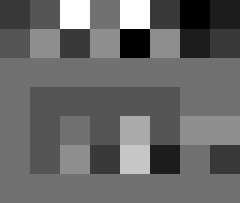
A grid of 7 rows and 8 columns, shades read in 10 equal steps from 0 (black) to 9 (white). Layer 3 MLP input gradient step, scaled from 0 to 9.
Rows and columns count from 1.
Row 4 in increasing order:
3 3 3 3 3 4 4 4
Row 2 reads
3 5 2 5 0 5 1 2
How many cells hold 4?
24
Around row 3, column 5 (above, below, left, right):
0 3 4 4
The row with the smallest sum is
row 2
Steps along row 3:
same same same same same same same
